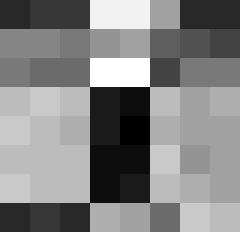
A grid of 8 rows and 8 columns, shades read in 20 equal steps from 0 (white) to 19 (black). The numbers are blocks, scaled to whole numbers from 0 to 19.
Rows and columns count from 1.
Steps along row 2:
same up down down up up up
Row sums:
87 82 66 67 71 70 67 80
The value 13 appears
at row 2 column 7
